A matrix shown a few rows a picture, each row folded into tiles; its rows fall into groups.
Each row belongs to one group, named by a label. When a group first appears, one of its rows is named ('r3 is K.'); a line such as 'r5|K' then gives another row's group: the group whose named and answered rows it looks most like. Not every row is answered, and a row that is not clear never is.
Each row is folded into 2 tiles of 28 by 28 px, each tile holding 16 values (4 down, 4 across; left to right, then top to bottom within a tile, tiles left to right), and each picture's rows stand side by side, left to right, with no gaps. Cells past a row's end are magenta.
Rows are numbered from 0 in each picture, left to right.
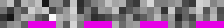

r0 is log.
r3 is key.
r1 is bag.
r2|key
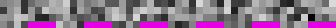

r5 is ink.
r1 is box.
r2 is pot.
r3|pot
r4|key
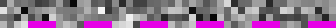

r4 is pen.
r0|ink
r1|log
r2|bag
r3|ink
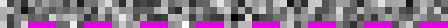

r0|ink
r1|bag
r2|bag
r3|bag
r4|ink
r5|pen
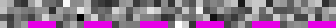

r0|key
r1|box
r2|pot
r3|box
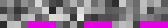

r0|log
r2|box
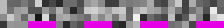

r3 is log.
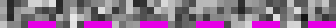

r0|key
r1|bag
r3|key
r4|log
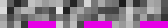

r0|key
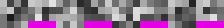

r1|bag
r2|pot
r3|key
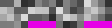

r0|pot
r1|pot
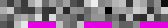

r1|key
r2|box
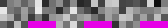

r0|pot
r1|bag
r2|pen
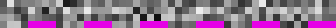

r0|box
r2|ink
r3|pot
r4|pen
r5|pot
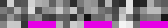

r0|box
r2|bag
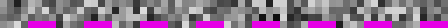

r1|pen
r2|bag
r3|box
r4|bag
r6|pen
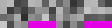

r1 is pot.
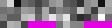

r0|log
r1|pen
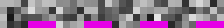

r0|key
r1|ink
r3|log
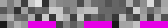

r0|pen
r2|pen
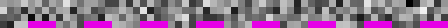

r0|ink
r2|box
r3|bag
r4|key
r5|log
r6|box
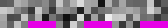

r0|ink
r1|ink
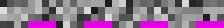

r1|box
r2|log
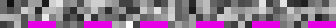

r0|pen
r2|log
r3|ink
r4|pot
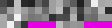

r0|bag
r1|key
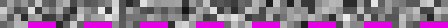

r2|key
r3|log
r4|pen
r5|bag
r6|pen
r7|pen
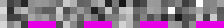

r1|box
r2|bag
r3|key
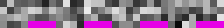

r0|pot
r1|box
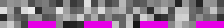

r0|box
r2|box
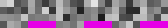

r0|log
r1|ink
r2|log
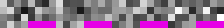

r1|ink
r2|box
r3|ink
